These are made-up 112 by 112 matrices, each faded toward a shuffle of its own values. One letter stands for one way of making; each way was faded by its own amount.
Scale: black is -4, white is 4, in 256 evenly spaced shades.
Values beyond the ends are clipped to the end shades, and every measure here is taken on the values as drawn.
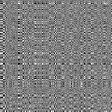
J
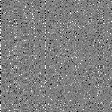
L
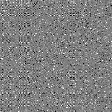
L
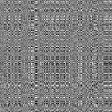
J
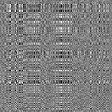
J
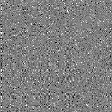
L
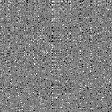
L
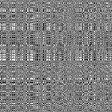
J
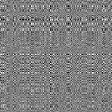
J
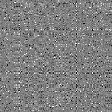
L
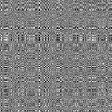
J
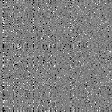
L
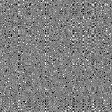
L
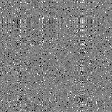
L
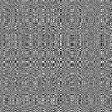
J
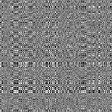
J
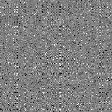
L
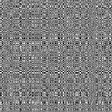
J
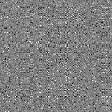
L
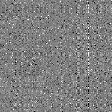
L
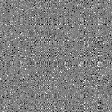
L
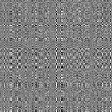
J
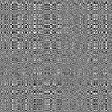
J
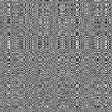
J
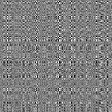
J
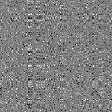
L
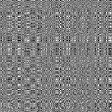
J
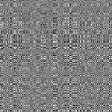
J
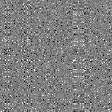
L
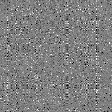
L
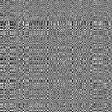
J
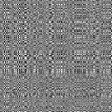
J
